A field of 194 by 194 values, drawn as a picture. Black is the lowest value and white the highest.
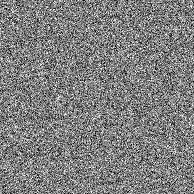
Histogram: bell-shaped. Average level on the scale: 50%. Grain: fine. Slope: none. Seam: none.
